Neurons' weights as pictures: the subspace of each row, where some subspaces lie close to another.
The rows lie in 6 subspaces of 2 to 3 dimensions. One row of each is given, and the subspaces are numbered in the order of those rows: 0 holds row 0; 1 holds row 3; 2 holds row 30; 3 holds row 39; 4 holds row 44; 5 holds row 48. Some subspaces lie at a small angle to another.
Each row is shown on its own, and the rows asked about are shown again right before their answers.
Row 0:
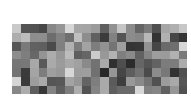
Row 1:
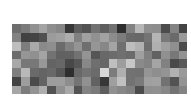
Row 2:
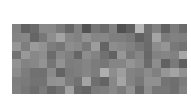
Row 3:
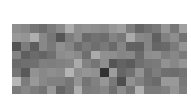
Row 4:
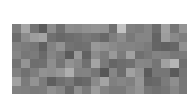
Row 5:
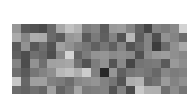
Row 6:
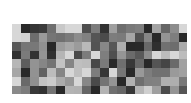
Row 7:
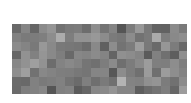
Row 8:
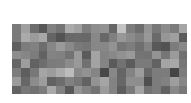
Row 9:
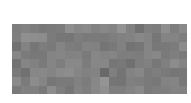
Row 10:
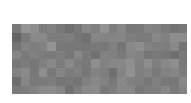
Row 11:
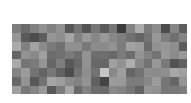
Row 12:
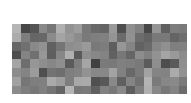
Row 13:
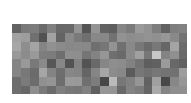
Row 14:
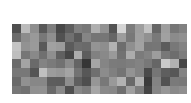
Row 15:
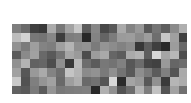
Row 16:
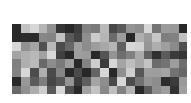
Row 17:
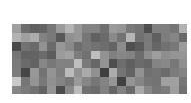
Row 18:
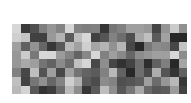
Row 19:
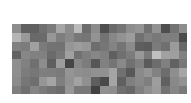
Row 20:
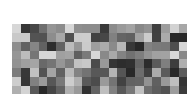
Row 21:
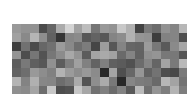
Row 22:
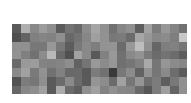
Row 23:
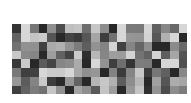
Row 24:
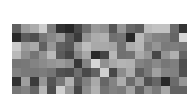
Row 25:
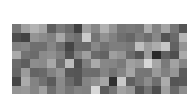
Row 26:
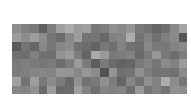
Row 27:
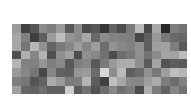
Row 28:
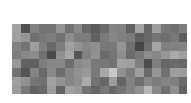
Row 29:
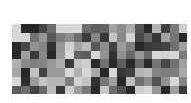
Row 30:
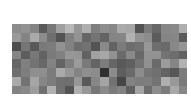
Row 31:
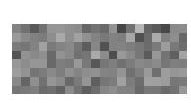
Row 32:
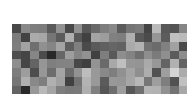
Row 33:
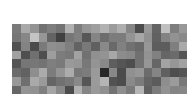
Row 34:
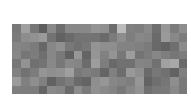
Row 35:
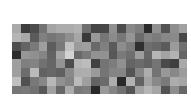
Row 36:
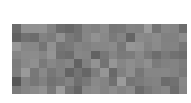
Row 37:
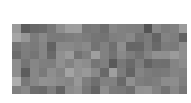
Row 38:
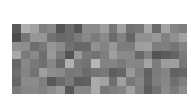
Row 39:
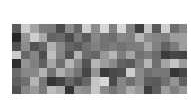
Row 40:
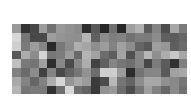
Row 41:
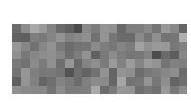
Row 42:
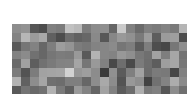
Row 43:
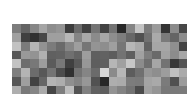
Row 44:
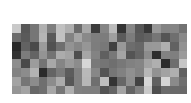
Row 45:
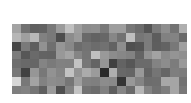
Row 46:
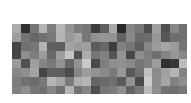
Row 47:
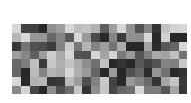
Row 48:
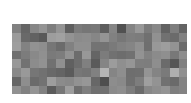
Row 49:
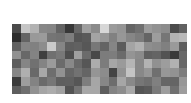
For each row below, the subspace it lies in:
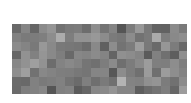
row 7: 2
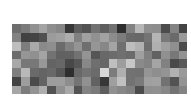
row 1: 3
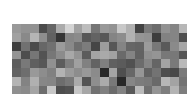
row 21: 2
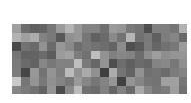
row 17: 1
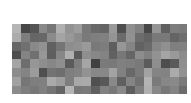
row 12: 5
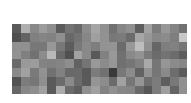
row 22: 2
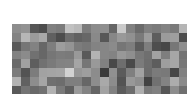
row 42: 5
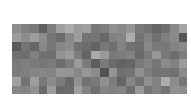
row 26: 2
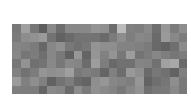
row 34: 4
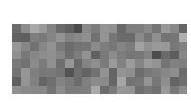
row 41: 5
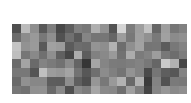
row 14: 4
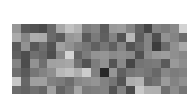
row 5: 0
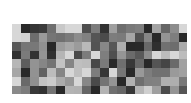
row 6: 3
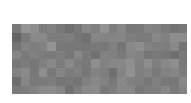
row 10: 0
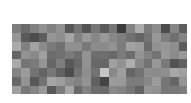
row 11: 3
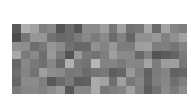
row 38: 5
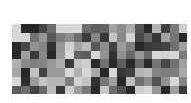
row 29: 5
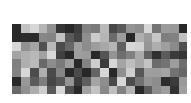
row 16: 1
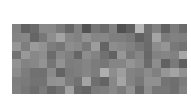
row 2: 2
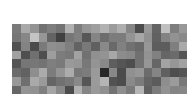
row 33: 1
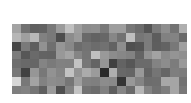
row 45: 1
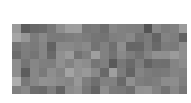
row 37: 3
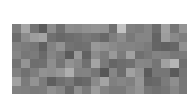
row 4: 4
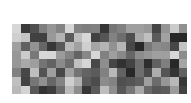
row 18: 0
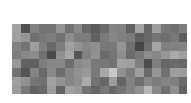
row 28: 2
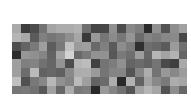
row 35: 4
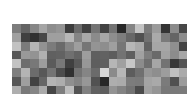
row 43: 3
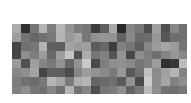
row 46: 4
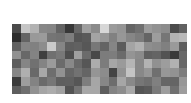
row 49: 0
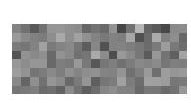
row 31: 2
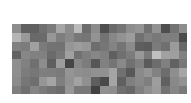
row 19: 5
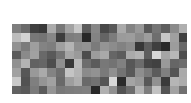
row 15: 4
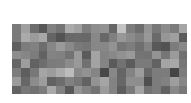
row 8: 5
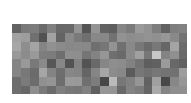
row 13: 4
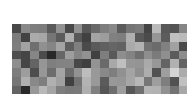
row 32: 0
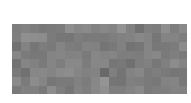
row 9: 3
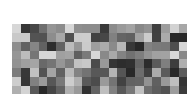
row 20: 0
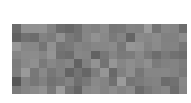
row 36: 1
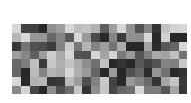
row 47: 0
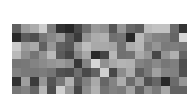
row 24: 2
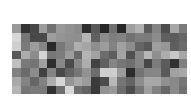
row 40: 0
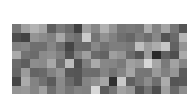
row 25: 4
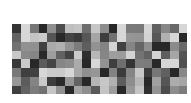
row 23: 5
